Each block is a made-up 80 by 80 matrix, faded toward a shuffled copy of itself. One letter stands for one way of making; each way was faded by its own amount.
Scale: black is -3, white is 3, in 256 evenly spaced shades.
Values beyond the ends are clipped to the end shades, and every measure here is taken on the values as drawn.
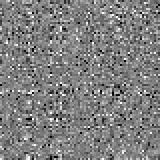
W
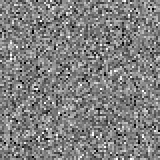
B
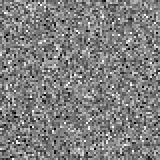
B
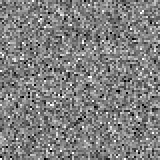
B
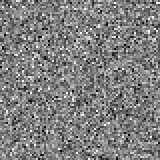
B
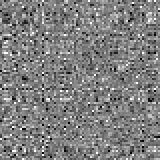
W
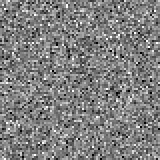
B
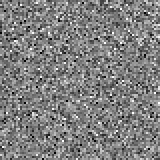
B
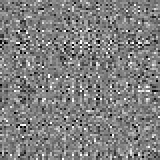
W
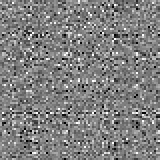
W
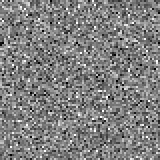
B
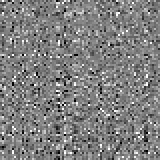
W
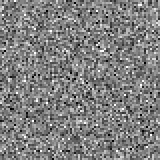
B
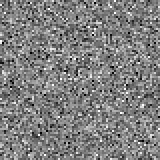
B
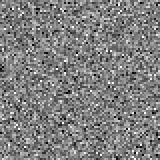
B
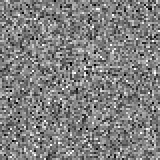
B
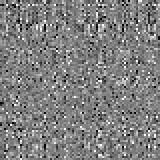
W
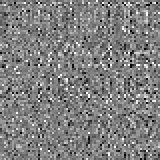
W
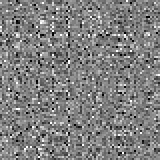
W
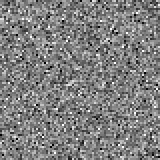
B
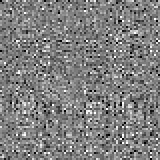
W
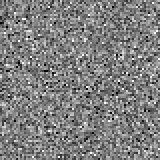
B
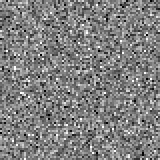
B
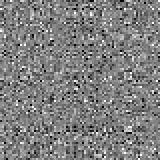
W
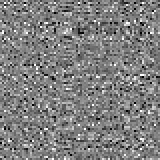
W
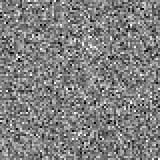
B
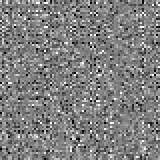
W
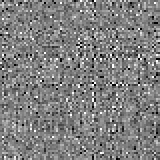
W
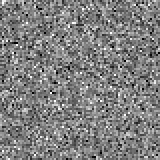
B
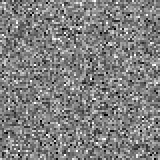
B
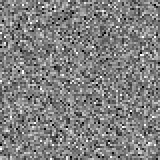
B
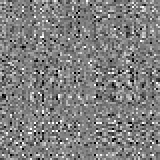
W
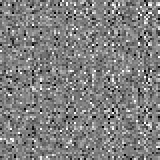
W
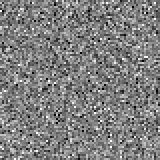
B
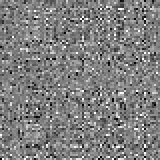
W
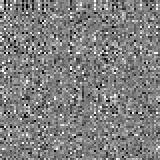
W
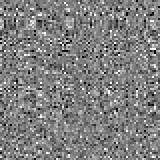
W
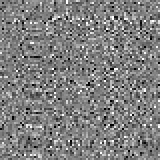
W
